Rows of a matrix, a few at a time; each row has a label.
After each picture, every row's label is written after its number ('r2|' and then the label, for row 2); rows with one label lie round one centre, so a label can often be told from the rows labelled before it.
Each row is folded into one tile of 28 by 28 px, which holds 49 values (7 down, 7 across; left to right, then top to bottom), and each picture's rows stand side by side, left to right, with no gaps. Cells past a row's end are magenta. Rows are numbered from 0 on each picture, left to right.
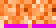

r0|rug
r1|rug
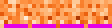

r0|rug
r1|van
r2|van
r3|van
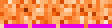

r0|rug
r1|rug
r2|rug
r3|van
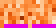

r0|van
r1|rug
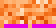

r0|van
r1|rug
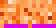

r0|rug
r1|van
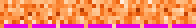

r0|van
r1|van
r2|rug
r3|rug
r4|rug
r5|rug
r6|rug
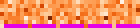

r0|rug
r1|van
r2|van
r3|van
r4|rug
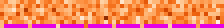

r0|rug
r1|rug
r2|rug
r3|van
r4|rug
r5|rug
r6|rug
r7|van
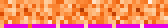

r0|rug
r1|van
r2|rug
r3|rug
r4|rug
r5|rug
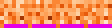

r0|van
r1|van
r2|van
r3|van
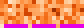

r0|rug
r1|rug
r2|rug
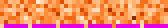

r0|rug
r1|rug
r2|rug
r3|rug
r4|van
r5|rug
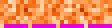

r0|rug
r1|rug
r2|rug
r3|rug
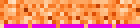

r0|rug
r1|van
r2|van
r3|van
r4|rug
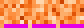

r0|van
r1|rug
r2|rug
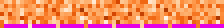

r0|van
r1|rug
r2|rug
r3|van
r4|rug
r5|rug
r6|van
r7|van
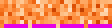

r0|van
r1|rug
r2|rug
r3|van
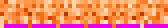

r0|rug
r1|van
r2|van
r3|van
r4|van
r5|rug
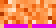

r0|rug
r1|van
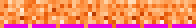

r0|van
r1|rug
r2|van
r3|van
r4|van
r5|van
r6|van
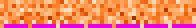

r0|van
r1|van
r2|rug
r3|rug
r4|van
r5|rug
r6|rug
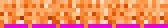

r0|van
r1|van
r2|van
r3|van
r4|van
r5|van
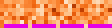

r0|van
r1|rug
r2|rug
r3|rug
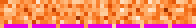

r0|rug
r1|rug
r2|van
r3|van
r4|rug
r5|rug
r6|rug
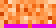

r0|rug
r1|van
